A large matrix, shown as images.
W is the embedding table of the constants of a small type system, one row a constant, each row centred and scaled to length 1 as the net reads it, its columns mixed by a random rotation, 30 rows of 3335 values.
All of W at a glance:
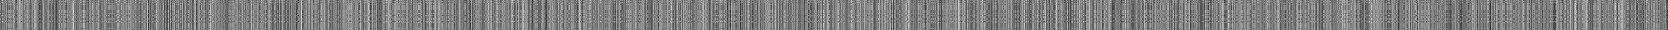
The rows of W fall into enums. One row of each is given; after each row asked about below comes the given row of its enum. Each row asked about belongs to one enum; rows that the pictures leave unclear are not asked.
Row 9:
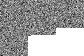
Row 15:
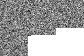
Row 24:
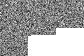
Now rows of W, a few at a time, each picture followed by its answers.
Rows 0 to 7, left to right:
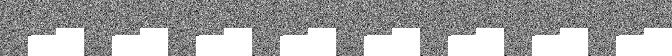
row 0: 15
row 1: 24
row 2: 15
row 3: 9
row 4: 24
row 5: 9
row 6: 9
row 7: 9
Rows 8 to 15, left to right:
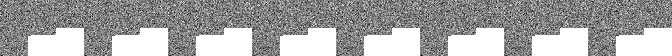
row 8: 9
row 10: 24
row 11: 24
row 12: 24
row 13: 9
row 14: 24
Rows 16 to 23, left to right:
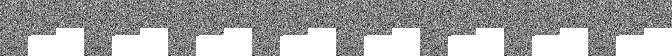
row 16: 24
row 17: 24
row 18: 9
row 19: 9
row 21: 15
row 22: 9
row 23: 24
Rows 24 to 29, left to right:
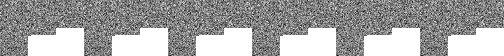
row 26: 24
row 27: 24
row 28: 9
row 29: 24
